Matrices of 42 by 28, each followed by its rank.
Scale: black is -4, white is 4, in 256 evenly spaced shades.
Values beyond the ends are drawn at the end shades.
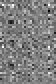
five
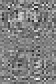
five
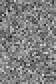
full rank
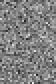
full rank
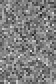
full rank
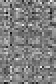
five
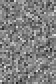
full rank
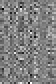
five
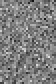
full rank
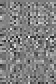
five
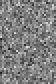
full rank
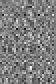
five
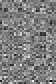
five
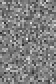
full rank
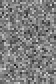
full rank
